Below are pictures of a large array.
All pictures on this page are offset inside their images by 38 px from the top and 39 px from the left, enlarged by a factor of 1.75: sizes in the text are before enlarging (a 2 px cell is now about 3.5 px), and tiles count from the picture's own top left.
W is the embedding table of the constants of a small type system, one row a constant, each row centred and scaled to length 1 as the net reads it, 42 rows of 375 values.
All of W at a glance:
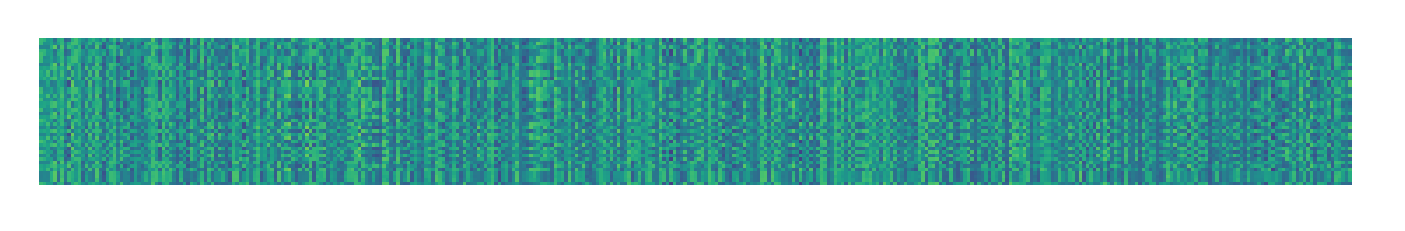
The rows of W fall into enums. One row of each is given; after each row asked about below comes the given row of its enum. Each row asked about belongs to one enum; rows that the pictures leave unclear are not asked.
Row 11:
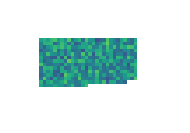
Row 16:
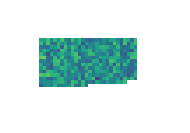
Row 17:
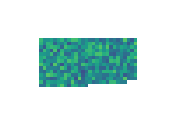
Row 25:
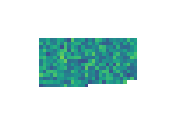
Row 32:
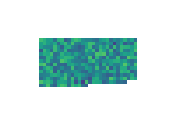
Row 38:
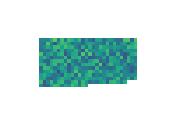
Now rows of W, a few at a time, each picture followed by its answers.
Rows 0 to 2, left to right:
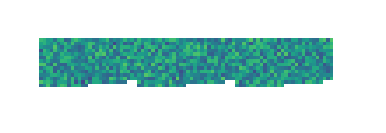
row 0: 32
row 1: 17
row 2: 38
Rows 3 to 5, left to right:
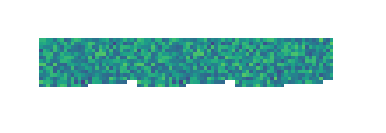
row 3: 32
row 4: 32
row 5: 17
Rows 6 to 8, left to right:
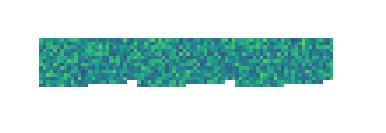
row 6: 17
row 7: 38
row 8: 11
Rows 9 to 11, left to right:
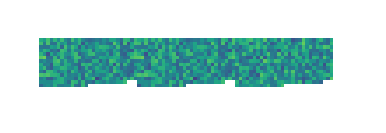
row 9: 16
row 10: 16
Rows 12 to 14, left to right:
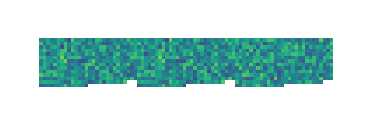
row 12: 25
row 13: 25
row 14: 17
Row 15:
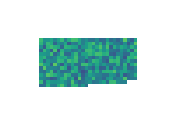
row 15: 17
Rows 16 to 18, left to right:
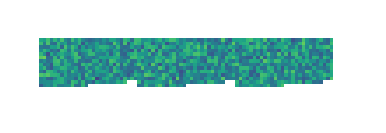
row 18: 11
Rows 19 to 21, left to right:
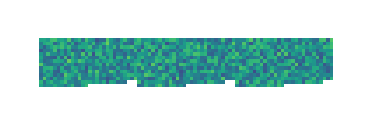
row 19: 11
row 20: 17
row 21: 38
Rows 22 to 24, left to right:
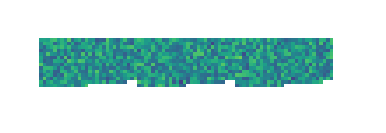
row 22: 11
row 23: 32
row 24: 16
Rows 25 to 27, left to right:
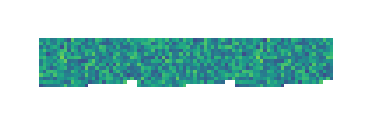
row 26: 11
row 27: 25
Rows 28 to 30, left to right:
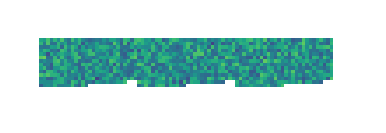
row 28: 16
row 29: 32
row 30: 11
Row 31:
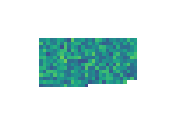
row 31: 25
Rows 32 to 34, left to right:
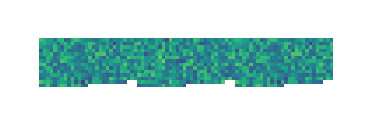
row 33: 25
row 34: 32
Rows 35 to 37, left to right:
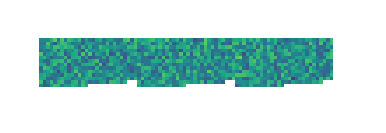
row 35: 38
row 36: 11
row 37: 16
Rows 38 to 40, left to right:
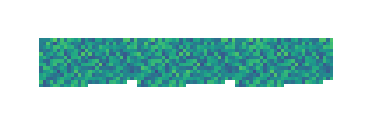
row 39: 38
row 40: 38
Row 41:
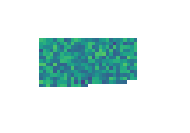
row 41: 32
